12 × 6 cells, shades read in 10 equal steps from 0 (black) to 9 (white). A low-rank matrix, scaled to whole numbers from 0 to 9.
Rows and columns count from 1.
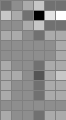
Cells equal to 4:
11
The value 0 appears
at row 2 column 4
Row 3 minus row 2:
-2 -1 2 7 -4 -5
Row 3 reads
5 5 6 7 4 4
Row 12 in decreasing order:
6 6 6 5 5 4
